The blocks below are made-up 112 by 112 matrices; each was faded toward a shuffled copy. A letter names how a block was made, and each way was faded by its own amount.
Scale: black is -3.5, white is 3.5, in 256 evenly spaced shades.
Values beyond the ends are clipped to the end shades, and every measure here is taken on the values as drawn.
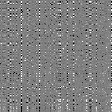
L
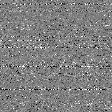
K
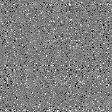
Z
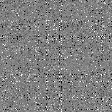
Z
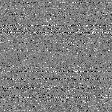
K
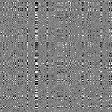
L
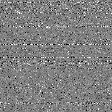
K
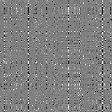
L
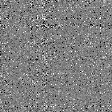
Z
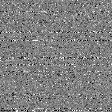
K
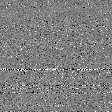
K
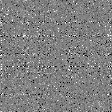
Z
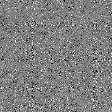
Z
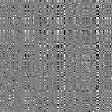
L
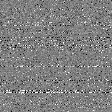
K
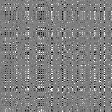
L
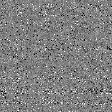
Z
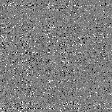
Z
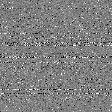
K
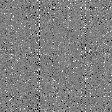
Z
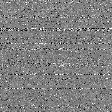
K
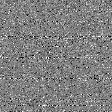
K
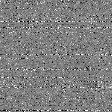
K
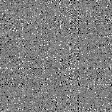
Z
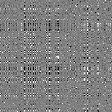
L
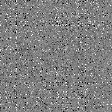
Z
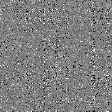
Z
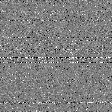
K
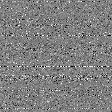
K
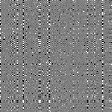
L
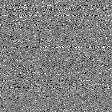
K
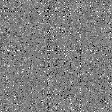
Z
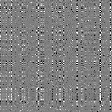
L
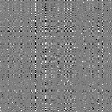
L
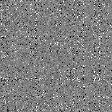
Z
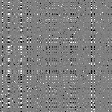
L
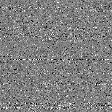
K
